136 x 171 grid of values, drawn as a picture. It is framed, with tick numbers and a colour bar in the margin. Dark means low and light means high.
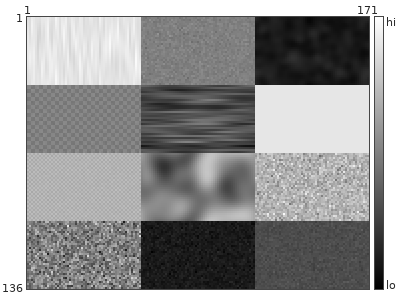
The table splits into 4 rows of 3 panels. Panel 1,1: very high, streaked downward, faint in contrast. Panel 1,2: middling, fine-grained, faint in contrast. Panel 1,3: very low, blotchy, faint in contrast. Panel 2,1: middling, checkered, faint in contrast. Panel 2,2: low, streaked across. Panel 2,3: very high, flat. Panel 3,1: high, checkered, faint in contrast. Panel 3,2: middling, smooth, strong in contrast. Panel 3,3: high, fine-grained. Panel 4,1: middling, fine-grained, strong in contrast. Panel 4,2: very low, fine-grained, faint in contrast. Panel 4,3: low, fine-grained, faint in contrast.
